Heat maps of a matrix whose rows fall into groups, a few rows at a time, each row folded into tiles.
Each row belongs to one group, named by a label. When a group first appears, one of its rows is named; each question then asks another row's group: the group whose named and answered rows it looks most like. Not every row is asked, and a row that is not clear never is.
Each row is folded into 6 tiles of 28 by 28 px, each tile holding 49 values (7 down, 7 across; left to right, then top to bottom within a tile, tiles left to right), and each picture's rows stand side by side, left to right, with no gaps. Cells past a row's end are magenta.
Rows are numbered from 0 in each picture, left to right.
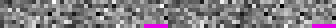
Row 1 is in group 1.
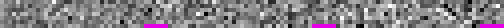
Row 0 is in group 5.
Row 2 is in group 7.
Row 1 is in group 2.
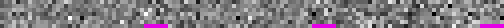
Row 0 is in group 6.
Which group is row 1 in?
5
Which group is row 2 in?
1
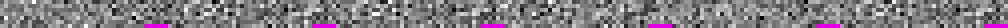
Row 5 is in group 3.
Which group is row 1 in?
3
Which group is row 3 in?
2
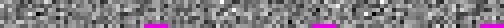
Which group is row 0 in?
2
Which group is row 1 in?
5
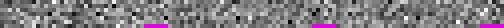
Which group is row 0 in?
1
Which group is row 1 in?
5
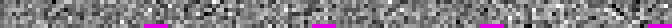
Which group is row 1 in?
2
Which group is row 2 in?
5
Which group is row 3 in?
7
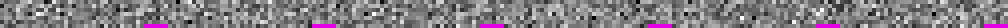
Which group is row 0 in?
3
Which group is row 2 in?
3
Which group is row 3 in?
7
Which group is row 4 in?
6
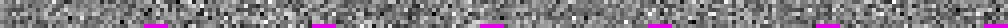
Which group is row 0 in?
5
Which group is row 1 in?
3
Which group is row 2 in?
1
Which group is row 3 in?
6
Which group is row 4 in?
3
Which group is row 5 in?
3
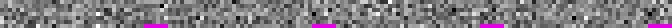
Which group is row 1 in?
5
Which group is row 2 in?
3
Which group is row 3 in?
5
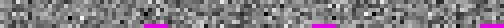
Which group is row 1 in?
1
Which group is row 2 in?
2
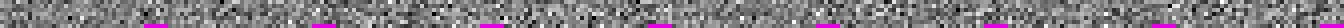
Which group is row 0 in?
5
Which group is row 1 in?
6
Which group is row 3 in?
7
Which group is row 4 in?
6
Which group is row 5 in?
3
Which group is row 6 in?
7
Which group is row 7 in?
2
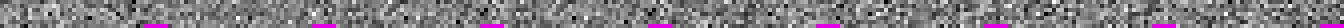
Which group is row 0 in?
7
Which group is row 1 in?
6
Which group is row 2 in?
5
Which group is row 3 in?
5
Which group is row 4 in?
1
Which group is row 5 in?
3
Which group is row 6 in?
2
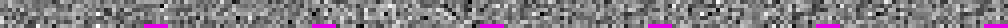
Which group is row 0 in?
7
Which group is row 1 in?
5
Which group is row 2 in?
7
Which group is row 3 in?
2
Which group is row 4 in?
2
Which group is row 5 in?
2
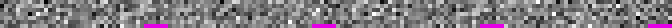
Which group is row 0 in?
3
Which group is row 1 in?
6
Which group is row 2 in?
3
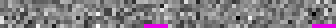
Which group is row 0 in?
7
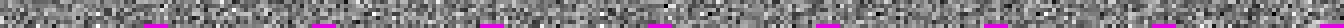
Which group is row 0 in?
7
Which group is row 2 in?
3
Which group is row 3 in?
7
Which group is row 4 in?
2
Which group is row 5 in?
2
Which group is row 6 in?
3
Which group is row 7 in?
1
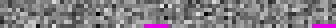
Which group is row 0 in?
1
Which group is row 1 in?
2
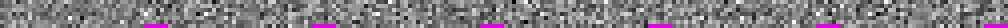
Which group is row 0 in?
6
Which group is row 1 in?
3
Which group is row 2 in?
3
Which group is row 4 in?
6
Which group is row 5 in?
2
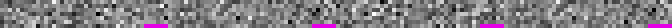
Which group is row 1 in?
5
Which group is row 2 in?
3
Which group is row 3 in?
5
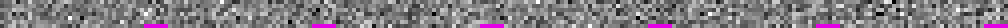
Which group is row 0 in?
6
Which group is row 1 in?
5
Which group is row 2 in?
1
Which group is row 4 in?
3
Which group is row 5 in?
2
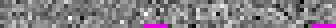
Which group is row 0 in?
6
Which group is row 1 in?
7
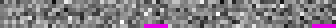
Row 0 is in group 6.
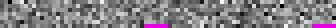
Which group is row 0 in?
3
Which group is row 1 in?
1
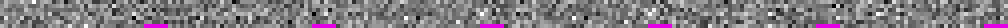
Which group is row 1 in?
5
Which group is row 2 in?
6
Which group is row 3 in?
6
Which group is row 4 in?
7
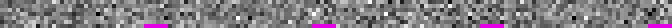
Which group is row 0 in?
1
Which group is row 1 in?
6
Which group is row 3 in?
5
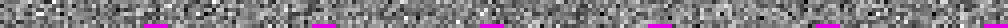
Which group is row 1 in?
2
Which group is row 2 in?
6
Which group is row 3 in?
1
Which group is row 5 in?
3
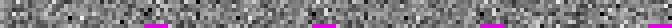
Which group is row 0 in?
5
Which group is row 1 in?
5
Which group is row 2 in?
5
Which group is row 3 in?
1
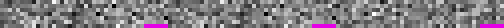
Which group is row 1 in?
1
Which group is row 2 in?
3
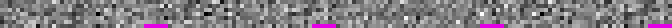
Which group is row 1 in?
2
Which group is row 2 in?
6
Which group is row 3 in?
2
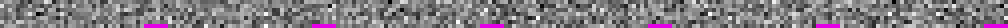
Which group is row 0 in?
2
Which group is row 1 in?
7
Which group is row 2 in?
6
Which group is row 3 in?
5
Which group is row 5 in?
7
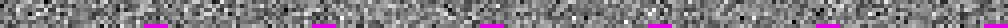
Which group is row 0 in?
3
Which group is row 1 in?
3
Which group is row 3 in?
6
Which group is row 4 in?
5
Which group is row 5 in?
2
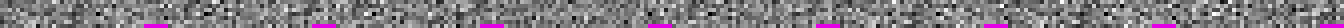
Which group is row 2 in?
2
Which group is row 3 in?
5
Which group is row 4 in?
2
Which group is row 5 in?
1
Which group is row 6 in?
1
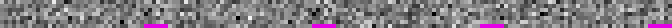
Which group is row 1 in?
5
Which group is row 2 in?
1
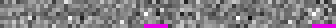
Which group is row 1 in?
6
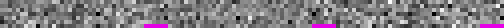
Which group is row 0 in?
1
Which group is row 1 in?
5
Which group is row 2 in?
1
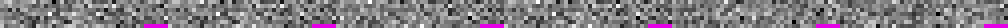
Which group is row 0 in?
7
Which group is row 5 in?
1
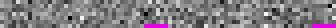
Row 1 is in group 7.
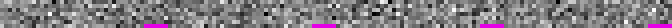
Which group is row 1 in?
1
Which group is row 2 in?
2
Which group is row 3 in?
6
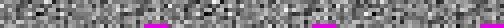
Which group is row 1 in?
2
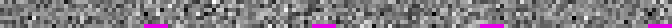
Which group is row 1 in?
2
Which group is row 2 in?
1
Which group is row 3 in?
5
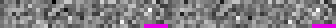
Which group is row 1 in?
6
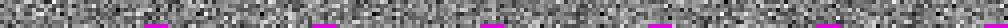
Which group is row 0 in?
3
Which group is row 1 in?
3
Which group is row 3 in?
1
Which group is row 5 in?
1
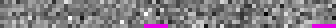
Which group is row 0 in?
6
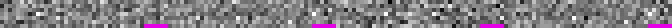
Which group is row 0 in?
3
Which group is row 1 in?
6
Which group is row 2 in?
7
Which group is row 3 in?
6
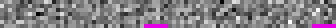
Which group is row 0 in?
2
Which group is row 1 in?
6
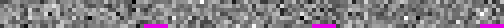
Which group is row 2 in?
6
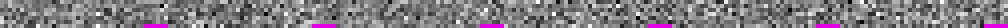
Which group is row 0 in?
7
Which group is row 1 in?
1
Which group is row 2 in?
6
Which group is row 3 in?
7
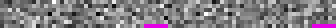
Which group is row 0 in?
1
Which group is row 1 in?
3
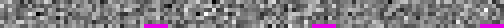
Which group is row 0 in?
2
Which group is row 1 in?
3
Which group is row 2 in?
6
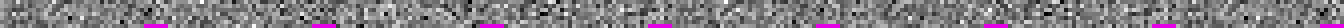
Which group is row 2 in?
7
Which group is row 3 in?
2
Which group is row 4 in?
5
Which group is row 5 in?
6
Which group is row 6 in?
2
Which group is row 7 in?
5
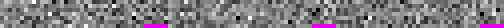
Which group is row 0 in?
7
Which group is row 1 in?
5
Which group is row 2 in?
5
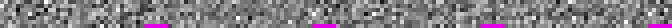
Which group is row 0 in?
2
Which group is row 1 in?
6
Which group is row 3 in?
6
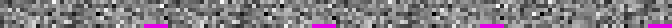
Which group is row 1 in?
1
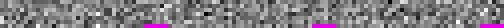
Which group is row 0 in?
7
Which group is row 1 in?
2
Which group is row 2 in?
6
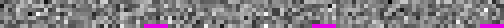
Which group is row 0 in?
3
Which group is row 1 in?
7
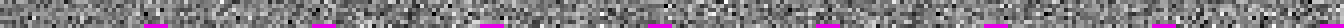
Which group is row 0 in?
5
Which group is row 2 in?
1
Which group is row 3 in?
7
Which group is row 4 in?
3
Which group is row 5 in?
1
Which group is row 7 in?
7
